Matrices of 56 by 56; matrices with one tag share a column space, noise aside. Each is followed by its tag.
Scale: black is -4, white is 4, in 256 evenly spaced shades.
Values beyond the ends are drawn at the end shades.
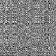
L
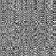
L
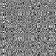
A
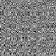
A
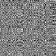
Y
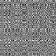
Y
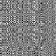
L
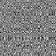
A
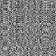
L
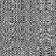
L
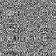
A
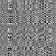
L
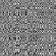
A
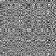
Y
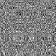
A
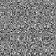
A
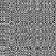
L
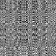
L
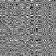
Y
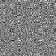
Y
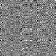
Y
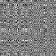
Y
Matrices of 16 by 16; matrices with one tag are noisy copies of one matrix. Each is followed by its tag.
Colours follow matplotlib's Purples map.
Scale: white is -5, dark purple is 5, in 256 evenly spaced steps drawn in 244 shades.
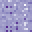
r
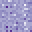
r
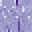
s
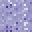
r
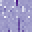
s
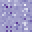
r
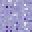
r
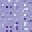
r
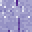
s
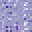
r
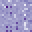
r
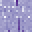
s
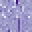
s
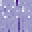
s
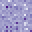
r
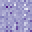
r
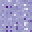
r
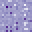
r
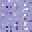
r
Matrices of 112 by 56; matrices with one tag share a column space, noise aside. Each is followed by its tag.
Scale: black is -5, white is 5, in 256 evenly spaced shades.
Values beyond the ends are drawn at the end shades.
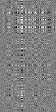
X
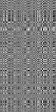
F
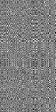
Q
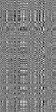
F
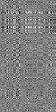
X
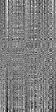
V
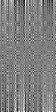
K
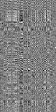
F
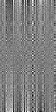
K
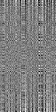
K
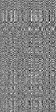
F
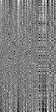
K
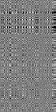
X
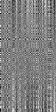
V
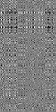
X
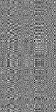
Q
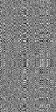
Q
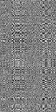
Q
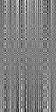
V
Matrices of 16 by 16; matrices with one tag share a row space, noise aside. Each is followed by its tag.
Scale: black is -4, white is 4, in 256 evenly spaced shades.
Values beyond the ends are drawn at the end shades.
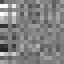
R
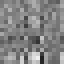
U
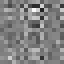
U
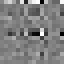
U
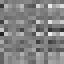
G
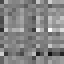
G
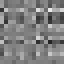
G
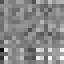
G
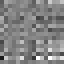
G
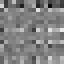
G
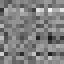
G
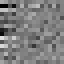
R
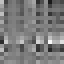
G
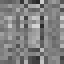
U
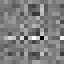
U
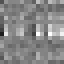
G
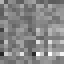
G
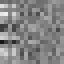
R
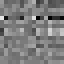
G
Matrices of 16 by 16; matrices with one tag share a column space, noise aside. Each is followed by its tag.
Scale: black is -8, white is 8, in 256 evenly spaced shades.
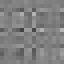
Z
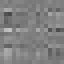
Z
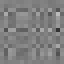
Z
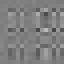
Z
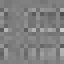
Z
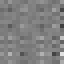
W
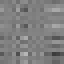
W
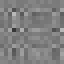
Z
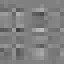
Z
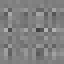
Z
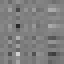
W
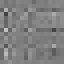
Z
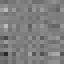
W
